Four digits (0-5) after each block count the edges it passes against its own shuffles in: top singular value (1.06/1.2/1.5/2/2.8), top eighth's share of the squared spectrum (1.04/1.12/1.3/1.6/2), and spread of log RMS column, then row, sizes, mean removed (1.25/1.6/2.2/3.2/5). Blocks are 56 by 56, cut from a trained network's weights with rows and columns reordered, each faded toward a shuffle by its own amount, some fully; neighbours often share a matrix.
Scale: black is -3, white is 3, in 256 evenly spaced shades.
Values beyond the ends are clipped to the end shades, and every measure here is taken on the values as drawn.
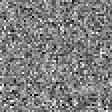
2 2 0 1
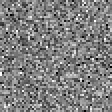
0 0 0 0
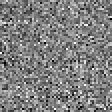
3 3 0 1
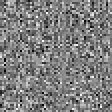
3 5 3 1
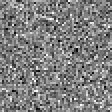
0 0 0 0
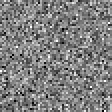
1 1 1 0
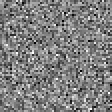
0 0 0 0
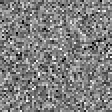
1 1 0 0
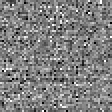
2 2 1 0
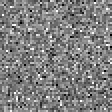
0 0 0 0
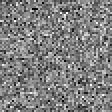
0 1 0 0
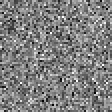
1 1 0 0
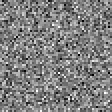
2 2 0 0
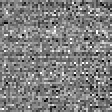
3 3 2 1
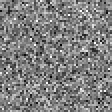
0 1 0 0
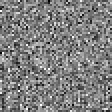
3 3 1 0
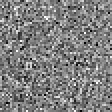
2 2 1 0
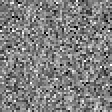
1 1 0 0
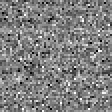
2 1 0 0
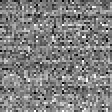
3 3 2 1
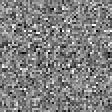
2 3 1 2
